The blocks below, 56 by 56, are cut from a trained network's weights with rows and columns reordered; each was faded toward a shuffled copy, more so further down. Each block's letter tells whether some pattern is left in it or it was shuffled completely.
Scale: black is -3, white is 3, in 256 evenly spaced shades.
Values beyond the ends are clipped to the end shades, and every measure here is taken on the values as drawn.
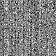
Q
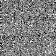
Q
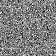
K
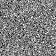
K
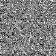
Q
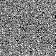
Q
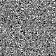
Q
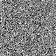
K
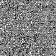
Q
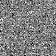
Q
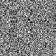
Q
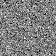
K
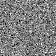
K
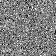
K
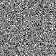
Q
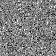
K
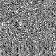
Q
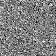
Q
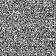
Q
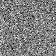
K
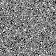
K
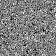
K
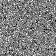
K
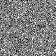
Q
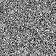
K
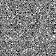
Q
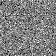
K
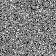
K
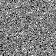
K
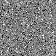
K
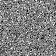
K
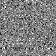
Q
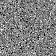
K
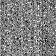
Q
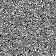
K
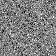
K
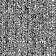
Q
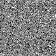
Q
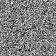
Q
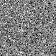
K
